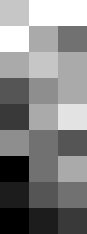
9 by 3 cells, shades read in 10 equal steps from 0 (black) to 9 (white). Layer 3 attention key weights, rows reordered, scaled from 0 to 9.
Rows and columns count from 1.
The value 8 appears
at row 5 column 3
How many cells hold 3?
3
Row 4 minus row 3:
-3 -2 0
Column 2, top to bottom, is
9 6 7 5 6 4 4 3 1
